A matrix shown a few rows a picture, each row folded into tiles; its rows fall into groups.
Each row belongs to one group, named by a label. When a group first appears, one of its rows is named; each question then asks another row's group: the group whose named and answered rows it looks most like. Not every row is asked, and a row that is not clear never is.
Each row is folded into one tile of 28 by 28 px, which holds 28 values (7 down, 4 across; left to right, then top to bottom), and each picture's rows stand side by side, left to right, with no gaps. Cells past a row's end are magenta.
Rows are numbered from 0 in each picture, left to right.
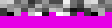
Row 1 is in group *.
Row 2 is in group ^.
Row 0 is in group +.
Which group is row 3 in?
+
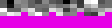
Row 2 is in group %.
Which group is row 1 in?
*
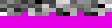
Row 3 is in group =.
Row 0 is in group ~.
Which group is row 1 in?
%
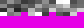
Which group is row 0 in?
~
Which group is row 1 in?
*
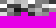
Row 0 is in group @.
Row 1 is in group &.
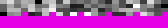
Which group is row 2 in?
~
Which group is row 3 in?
~
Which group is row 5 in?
^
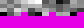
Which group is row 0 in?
=
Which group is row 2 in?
*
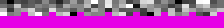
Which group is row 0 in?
%
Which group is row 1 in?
*
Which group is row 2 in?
*
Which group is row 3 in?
@
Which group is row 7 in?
+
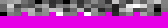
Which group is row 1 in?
%
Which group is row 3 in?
~
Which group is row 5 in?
@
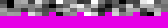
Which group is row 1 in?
^
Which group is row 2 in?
&
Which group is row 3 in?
^
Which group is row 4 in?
%
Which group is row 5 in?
+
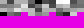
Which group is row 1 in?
%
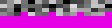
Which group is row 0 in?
@
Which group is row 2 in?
%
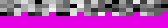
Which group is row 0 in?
=
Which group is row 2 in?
=
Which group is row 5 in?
^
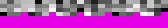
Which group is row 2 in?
^
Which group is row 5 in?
^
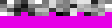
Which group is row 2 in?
=
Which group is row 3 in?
&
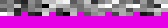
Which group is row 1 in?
=
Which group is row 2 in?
+
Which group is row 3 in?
&
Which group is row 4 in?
&
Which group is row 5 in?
=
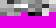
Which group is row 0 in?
&
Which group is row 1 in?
=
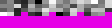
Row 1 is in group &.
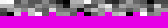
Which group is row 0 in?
+
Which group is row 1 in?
*
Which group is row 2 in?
*
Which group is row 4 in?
*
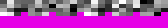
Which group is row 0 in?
^
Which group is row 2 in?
@
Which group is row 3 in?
^
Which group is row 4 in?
@
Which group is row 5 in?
*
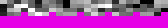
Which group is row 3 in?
&
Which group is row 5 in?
*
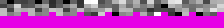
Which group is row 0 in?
%
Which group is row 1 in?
%
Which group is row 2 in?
%
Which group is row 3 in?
+
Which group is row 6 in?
+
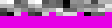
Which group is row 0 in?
+
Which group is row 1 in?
+
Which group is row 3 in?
=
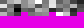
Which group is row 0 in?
@
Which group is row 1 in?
@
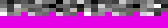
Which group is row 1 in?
^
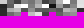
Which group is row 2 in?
@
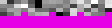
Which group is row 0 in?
&
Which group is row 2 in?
=
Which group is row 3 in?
@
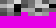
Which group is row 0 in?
@
